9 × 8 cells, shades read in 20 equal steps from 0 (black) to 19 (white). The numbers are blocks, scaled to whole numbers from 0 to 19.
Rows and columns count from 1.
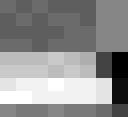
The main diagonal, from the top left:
8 8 7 8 14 14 17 1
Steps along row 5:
same same up down down down down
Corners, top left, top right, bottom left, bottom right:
8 10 10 5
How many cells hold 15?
5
